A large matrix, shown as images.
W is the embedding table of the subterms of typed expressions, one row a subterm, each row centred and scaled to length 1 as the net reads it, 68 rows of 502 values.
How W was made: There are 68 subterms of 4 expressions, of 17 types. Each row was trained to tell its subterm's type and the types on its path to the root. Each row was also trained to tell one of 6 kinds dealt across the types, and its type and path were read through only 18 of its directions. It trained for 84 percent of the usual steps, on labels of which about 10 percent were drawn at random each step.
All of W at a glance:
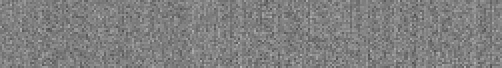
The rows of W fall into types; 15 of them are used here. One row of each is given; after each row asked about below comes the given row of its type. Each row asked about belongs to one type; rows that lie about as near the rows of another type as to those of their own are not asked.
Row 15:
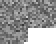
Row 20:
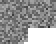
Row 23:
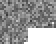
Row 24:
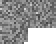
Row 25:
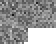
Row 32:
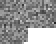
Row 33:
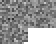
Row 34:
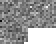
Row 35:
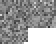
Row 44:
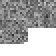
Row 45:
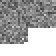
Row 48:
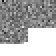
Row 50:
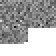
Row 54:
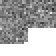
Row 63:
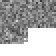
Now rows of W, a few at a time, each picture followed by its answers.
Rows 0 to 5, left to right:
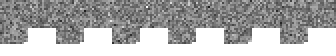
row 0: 23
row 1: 33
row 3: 44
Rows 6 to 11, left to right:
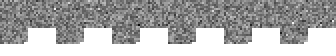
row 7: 20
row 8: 63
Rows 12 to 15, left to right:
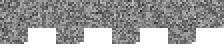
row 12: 32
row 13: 45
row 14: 44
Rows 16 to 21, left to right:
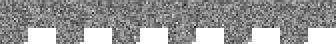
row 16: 25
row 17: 25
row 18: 50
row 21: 50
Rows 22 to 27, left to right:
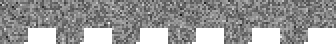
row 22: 50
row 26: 33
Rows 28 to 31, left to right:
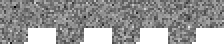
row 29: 24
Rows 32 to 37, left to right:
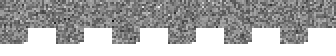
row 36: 45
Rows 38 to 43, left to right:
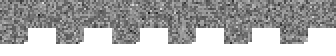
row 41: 45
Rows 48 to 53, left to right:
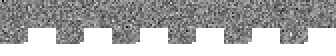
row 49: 44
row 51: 34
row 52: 63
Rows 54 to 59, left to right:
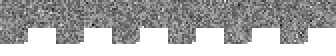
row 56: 33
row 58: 15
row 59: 25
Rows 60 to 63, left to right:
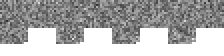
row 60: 48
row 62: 15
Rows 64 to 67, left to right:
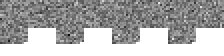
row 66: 35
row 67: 63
